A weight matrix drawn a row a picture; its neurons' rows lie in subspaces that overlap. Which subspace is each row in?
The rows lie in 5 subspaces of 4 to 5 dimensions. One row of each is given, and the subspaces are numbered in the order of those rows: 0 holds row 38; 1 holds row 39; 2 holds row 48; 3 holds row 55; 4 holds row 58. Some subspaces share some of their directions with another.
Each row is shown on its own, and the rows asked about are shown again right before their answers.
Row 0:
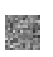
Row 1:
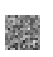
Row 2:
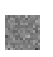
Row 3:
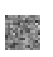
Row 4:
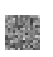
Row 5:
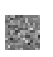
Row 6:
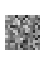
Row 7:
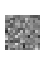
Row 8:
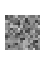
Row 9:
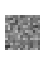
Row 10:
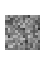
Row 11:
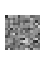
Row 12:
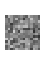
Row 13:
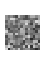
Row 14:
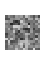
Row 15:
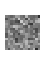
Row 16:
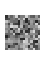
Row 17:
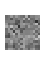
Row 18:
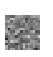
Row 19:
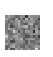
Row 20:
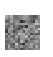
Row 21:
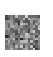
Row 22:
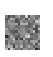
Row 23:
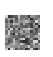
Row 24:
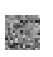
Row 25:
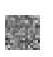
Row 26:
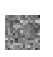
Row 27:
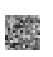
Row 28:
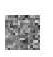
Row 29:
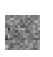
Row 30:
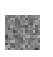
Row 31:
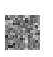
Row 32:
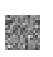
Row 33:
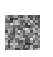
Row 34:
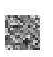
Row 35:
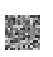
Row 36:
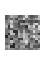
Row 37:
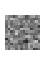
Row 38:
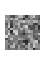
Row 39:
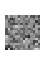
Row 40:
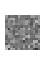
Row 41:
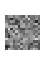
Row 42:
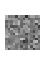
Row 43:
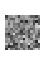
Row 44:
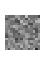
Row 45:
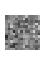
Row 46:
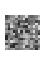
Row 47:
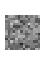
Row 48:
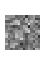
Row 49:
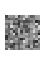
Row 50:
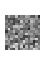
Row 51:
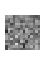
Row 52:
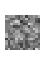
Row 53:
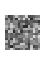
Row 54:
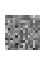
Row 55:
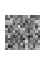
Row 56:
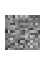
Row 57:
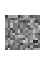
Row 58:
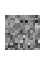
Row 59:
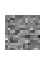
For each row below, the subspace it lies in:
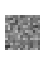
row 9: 3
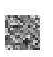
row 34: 1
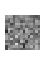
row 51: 0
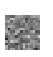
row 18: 0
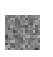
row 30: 4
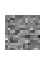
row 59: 0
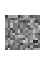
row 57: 2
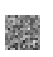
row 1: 4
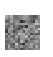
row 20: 0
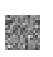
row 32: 3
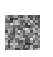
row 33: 2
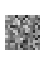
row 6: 4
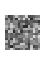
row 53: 2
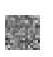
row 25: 4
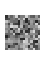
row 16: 0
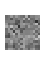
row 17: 3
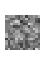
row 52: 2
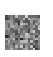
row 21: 1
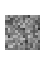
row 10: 3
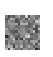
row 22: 1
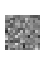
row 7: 0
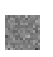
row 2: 1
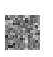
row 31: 3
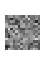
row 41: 3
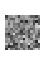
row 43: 4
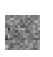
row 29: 3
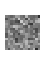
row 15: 1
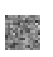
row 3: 2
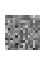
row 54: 0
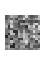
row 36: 0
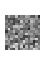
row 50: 4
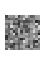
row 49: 4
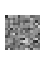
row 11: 2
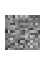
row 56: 0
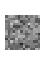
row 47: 2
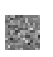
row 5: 0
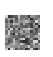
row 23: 2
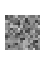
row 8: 0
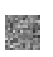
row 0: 2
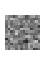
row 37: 0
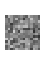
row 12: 2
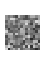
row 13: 2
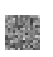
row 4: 3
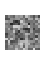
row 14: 2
